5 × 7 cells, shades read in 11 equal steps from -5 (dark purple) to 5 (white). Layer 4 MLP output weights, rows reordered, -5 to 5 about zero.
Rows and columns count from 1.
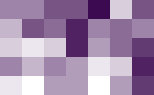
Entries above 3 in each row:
0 0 1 1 3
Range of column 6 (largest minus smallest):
4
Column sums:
9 9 1 -8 5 5 -12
